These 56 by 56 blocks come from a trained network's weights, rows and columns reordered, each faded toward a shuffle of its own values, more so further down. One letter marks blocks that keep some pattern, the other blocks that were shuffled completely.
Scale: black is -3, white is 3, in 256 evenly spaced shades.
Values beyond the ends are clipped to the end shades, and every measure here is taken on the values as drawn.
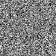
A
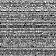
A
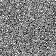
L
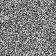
L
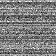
A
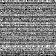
A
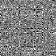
A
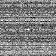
A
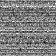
A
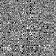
A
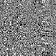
A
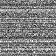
A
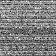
A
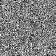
A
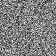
L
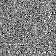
A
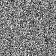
L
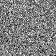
L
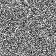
L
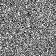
L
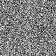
L
